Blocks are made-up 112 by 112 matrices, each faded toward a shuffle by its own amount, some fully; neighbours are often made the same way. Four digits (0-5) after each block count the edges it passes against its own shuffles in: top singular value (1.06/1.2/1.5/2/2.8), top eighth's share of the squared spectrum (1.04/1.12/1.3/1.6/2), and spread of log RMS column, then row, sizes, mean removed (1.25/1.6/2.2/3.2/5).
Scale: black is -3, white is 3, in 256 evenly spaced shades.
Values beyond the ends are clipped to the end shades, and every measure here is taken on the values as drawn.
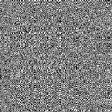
5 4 3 3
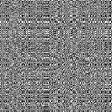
5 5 4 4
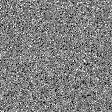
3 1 0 0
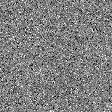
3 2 0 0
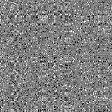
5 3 2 2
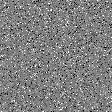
0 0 0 0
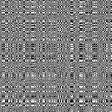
5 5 4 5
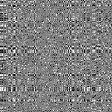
5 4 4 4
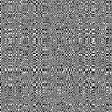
5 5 4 4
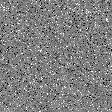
2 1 0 0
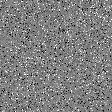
0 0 0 0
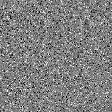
4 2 1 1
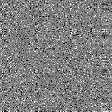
4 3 2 2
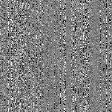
2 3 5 0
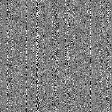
2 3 4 0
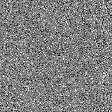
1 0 1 0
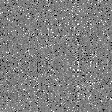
4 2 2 1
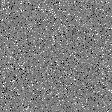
2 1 0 0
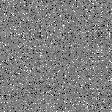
3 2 1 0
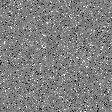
0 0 0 0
